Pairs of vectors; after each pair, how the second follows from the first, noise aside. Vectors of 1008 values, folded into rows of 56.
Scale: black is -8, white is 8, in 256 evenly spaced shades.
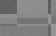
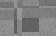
wrapped around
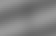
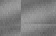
wrapped around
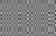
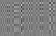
wrapped around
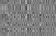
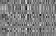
scaled up
